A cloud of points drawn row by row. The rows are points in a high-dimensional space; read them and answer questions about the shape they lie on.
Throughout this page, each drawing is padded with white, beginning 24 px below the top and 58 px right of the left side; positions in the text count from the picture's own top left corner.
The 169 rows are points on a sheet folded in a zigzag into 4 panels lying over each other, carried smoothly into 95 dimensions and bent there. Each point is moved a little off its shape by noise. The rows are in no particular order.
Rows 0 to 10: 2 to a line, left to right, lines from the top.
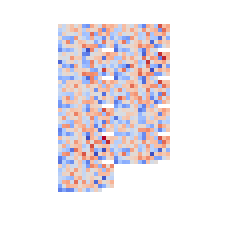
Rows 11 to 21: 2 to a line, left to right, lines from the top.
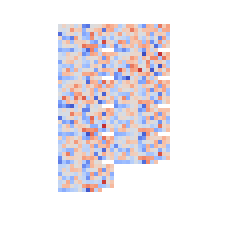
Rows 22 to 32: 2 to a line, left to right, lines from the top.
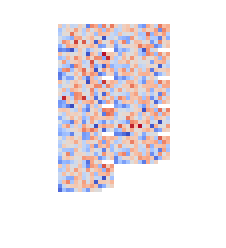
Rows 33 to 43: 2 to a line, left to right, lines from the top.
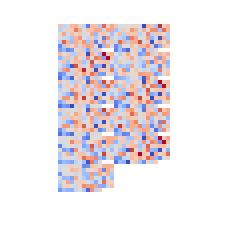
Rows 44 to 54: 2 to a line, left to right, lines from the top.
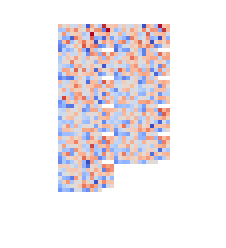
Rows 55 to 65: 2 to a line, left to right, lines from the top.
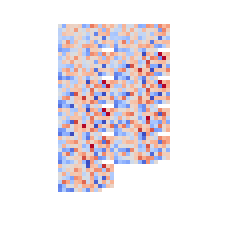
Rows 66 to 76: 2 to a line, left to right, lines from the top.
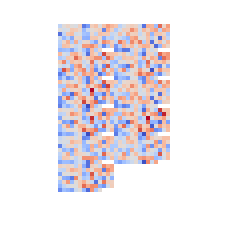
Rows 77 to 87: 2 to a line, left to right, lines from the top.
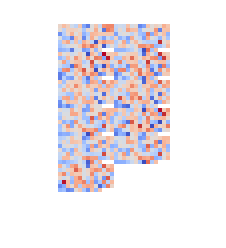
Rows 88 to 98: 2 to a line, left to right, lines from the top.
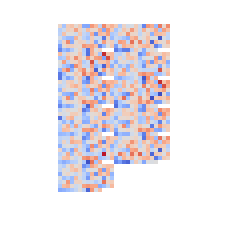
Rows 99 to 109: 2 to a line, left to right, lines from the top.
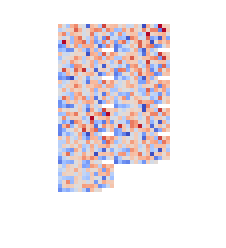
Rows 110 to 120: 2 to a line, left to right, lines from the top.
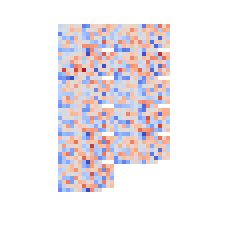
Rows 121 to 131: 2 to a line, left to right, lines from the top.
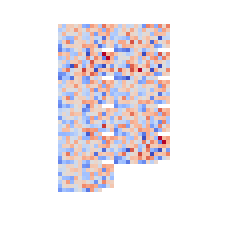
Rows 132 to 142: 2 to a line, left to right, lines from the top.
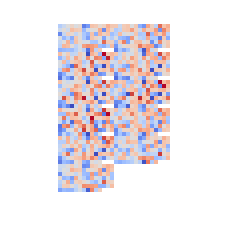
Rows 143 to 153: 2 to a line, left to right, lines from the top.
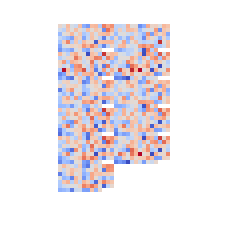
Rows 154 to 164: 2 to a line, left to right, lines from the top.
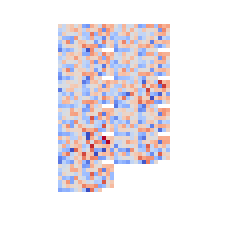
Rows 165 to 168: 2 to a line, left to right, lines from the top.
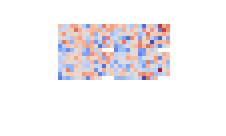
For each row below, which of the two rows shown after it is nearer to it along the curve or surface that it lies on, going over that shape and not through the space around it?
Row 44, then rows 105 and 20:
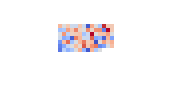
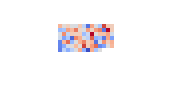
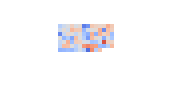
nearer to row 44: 105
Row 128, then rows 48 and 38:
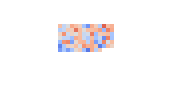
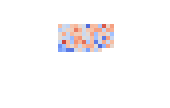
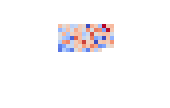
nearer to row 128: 48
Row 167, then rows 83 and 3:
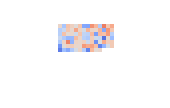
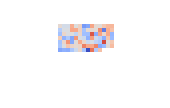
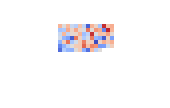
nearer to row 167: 83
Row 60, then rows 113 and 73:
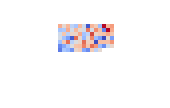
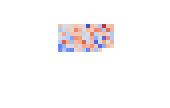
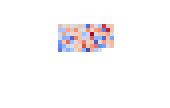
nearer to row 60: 73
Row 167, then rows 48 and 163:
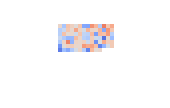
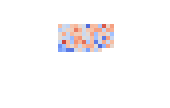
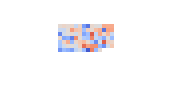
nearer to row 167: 48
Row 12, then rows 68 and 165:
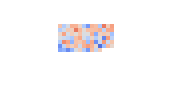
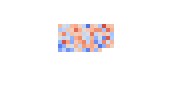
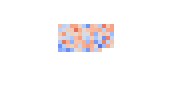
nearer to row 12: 165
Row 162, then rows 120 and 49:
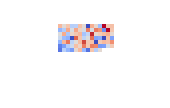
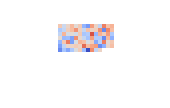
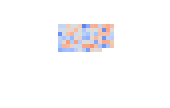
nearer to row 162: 120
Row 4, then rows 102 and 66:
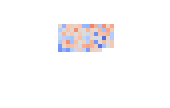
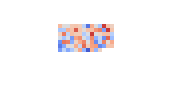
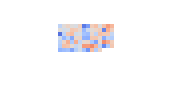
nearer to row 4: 66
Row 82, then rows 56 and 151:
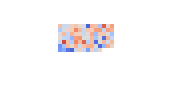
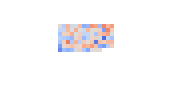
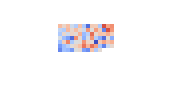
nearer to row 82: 56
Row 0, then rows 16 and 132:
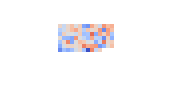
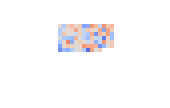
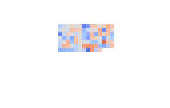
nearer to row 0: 132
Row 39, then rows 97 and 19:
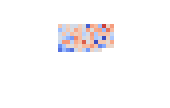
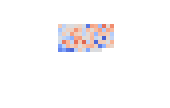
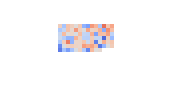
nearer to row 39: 19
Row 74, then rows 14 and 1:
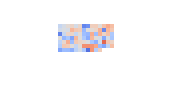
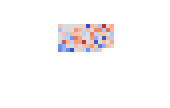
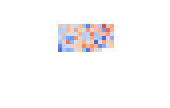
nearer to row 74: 1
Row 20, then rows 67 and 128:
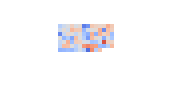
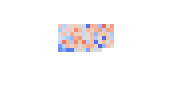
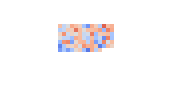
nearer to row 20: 128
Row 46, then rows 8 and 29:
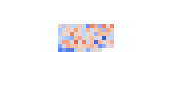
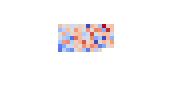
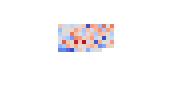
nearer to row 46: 29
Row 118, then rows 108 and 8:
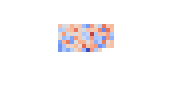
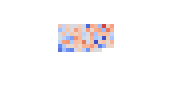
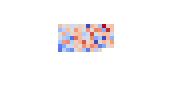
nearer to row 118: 8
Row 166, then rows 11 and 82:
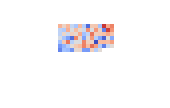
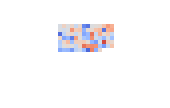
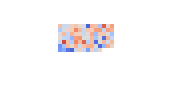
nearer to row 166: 11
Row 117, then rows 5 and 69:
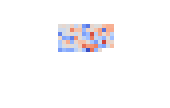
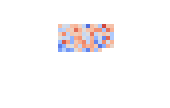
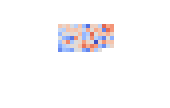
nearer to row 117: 69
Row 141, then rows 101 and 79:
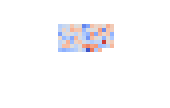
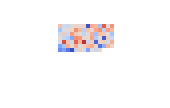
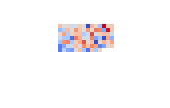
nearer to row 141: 79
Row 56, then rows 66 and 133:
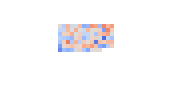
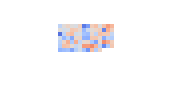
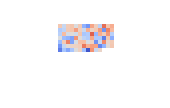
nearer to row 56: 66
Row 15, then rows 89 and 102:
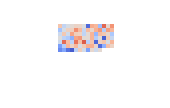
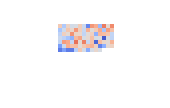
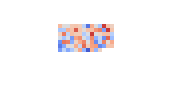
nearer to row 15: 89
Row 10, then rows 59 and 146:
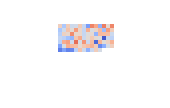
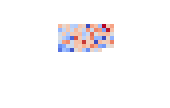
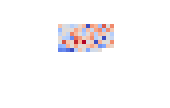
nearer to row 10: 146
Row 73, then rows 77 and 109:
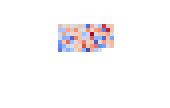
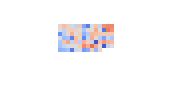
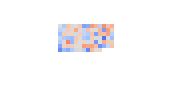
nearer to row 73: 77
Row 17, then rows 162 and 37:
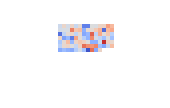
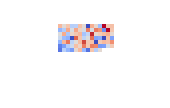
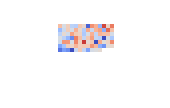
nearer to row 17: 162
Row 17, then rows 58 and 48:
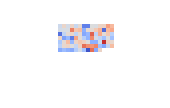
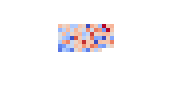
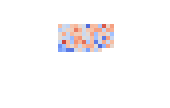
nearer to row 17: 58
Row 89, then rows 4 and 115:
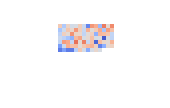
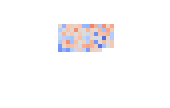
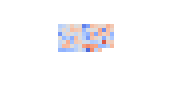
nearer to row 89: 4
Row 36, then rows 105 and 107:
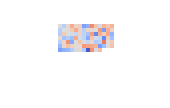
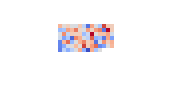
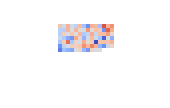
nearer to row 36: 107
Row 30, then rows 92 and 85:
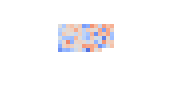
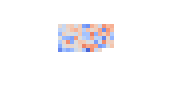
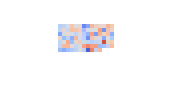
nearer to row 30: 85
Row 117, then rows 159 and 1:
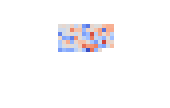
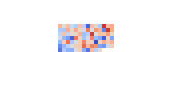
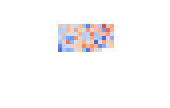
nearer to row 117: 159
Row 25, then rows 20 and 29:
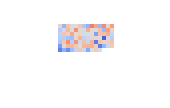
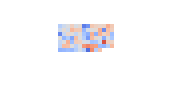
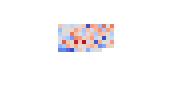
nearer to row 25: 29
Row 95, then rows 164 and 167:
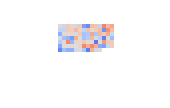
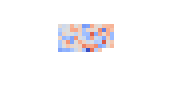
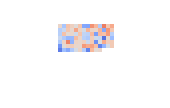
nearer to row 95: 164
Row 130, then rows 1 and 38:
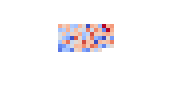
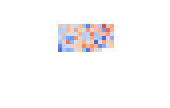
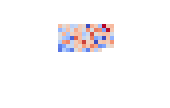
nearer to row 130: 38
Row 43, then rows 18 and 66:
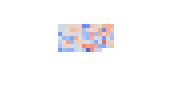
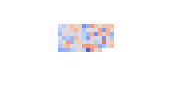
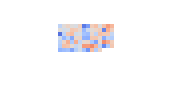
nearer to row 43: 66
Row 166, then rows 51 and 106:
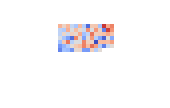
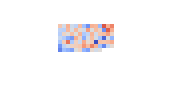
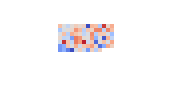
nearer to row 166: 51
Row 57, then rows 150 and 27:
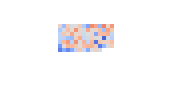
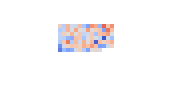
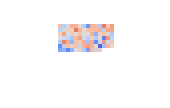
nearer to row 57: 27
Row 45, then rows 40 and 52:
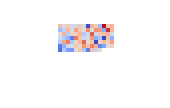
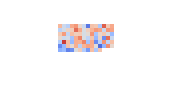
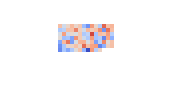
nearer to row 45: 52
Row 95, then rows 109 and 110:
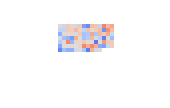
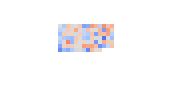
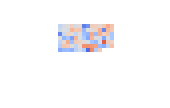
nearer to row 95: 110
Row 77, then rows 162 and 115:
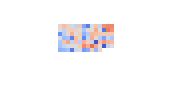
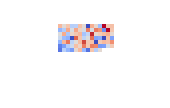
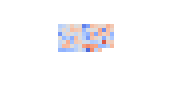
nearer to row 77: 162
